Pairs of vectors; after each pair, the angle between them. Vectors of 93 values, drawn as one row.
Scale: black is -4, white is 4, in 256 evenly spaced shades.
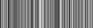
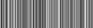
partly opposed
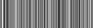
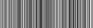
orthogonal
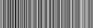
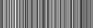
nearly opposite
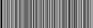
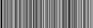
nearly parallel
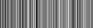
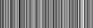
partly aligned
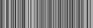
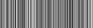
nearly parallel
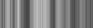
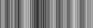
nearly opposite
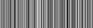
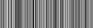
orthogonal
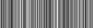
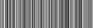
orthogonal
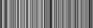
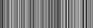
orthogonal
